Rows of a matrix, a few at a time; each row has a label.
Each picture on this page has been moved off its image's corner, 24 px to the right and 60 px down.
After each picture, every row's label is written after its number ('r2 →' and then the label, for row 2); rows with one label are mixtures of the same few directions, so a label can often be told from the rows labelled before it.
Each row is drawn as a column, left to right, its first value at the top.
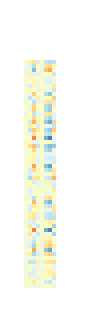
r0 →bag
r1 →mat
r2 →bag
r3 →mat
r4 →bag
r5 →bag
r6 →bag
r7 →mat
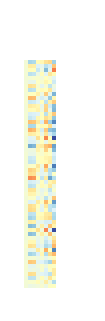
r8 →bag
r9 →mat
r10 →mat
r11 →bag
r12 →mat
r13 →bag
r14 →mat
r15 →bag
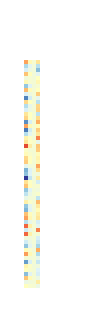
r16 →mat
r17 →mat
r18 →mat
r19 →bag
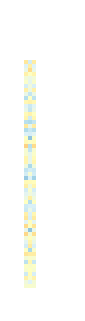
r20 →mat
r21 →bag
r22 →mat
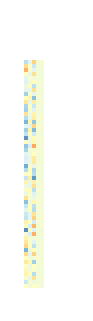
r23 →bag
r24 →mat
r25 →mat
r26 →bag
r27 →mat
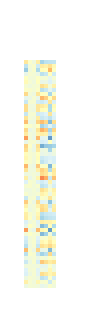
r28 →bag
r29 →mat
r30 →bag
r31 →bag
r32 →mat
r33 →mat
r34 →bag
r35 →mat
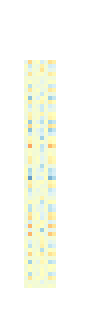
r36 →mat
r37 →mat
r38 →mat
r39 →mat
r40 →bag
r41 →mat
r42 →mat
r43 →mat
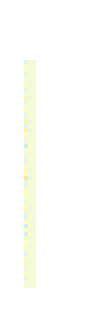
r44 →mat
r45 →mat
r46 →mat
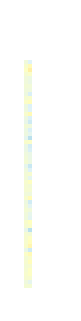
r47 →bag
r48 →bag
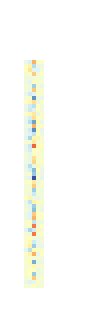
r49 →bag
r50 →bag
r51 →mat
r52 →bag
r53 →mat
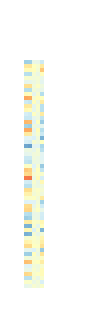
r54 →mat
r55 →mat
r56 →bag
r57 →mat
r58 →bag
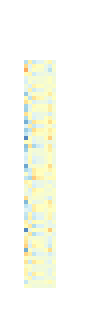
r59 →bag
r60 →mat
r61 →mat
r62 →mat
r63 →mat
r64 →bag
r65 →bag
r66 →mat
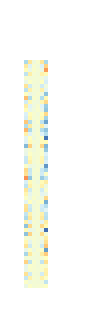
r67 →mat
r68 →mat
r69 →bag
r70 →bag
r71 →mat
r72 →bag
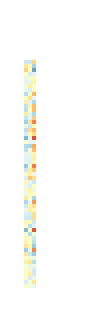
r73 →bag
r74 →mat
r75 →bag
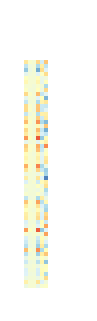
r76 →bag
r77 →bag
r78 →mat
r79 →bag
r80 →bag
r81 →mat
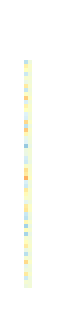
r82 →mat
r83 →mat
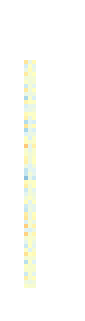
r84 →mat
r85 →bag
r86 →mat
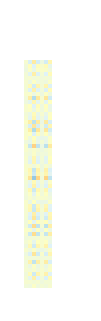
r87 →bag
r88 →mat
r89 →mat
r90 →mat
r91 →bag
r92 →mat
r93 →mat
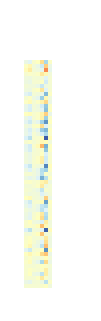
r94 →bag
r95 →bag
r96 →mat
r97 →mat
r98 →mat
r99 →bag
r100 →bag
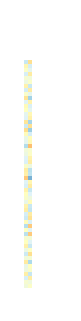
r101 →mat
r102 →mat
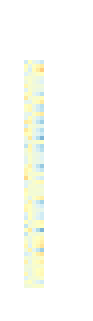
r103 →mat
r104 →bag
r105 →bag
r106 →bag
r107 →bag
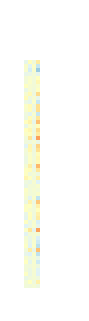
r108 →mat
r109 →bag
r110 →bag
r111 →bag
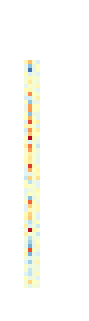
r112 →mat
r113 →bag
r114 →bag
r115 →mat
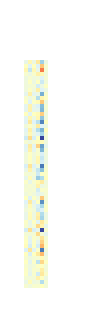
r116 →bag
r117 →bag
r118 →bag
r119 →mat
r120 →bag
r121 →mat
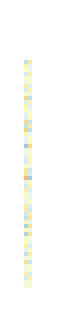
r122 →mat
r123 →mat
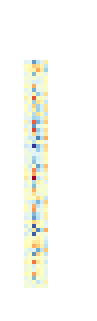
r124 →mat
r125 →bag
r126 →mat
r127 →bag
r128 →bag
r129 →bag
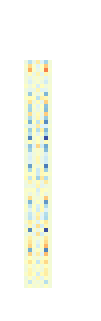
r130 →mat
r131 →bag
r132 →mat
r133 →mat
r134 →mat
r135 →bag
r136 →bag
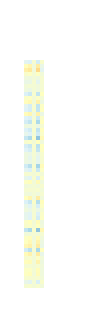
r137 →bag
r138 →bag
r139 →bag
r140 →bag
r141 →bag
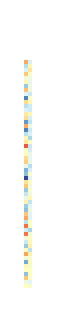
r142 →mat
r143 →bag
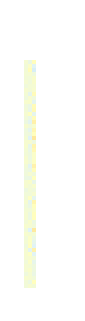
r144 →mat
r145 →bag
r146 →bag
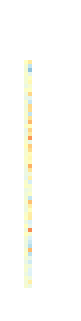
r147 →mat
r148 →bag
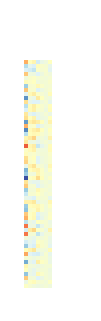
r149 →mat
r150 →bag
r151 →bag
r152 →mat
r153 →mat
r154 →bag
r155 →bag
